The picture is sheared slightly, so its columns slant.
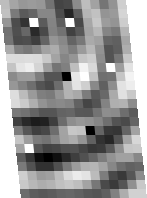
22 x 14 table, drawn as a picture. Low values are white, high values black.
Lone odd cells: 6, 2 higher and 4 lower than their neighbours. Average level on the scale: 50%. Rings: centred on the top left. Mirror symmetry: none. Calmest part: top right.
